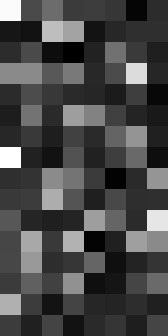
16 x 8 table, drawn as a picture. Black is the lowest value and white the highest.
The bottom right is the smoothest part. No row or column stands out. On average the colour sits 30% of the way up the scale. The texture is fine-grained noise.
